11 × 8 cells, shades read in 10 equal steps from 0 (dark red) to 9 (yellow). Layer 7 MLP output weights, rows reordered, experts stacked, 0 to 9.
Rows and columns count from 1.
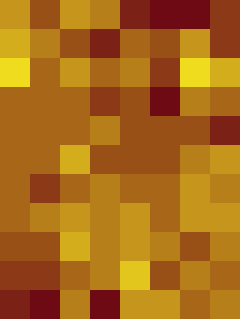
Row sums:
23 31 46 26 27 35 34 42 37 33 27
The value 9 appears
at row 3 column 1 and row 3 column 7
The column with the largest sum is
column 3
